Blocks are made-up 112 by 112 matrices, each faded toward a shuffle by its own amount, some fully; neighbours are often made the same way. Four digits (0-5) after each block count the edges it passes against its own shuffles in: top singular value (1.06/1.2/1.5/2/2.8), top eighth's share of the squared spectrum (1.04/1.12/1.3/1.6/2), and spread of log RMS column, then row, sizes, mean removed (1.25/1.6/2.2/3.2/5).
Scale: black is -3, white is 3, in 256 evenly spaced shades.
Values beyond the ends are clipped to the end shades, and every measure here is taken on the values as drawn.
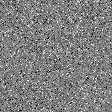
0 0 0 0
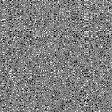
4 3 2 2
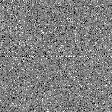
3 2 0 1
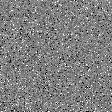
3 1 0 0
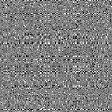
5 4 3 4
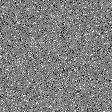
0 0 0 0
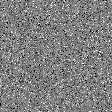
1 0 0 0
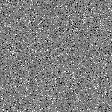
3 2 0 0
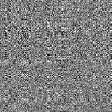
4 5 3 3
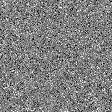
1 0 0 0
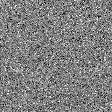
1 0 0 0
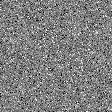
0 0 0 0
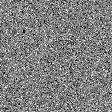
2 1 0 0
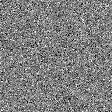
2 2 0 0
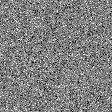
2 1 0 0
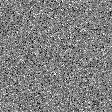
1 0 0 0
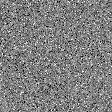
1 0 0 0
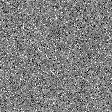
1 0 0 0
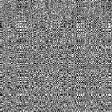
5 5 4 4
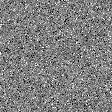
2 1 0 0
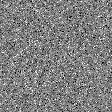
2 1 0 0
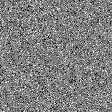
3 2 0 0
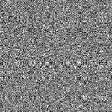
4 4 2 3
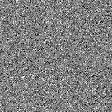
4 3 1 1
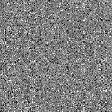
4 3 2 2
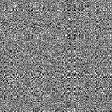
5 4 3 3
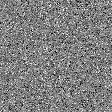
1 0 0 0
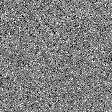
2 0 0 0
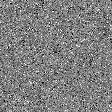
2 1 0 0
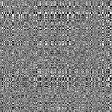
5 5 4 4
